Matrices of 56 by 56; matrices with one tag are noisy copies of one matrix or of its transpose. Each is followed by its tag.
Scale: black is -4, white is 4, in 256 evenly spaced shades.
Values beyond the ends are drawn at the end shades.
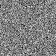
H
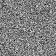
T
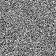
H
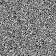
T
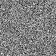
H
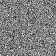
T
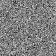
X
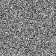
X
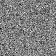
T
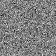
X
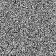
X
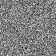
H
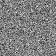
T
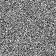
H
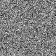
X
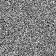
H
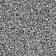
T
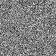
H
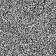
H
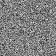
T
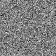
X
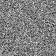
H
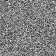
H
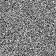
H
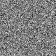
X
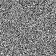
H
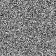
X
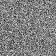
T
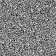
T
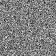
T
